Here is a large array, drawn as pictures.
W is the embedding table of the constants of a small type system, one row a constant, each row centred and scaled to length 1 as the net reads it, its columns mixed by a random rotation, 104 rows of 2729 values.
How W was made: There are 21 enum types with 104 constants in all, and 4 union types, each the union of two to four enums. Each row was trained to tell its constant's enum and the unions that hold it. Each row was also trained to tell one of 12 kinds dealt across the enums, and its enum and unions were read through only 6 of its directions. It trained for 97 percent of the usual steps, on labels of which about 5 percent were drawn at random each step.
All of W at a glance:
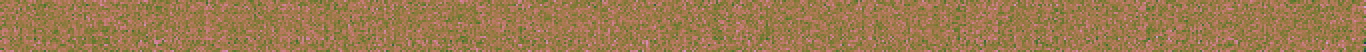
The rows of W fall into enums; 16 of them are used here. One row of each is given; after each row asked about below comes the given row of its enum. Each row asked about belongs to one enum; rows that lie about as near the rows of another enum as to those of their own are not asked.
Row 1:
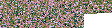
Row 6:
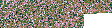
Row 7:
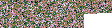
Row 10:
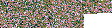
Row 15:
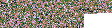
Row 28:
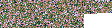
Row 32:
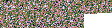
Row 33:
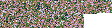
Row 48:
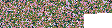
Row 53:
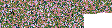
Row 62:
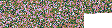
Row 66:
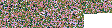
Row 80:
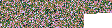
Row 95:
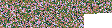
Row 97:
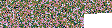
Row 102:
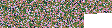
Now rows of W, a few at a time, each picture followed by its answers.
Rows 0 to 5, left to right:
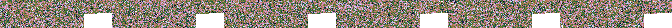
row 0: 95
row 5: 62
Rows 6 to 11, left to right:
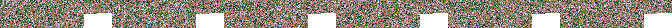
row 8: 102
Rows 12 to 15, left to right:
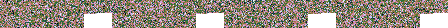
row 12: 53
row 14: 7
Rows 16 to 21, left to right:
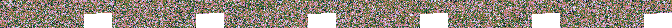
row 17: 62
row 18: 10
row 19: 62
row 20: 48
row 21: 53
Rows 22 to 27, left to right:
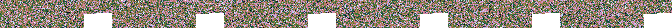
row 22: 15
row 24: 95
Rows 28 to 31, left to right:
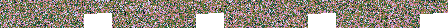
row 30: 7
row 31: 66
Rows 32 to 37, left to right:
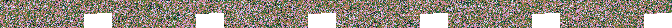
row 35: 97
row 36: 7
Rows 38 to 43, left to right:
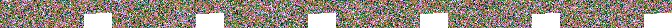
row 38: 15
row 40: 53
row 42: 10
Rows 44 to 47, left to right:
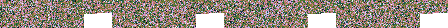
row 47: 15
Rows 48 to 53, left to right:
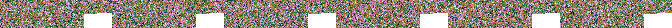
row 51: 28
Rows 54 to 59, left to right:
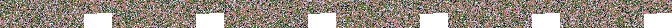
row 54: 28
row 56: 15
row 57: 102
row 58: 48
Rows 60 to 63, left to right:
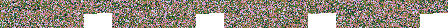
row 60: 10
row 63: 66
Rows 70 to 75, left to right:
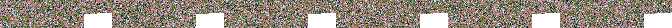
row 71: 66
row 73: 62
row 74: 28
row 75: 32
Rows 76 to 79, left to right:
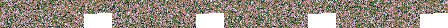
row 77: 62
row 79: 10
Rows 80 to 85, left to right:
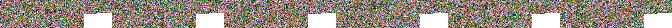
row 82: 66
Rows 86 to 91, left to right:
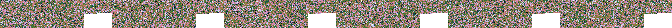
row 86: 97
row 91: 66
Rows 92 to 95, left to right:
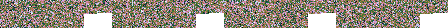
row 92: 10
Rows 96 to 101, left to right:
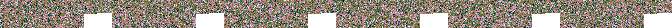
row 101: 102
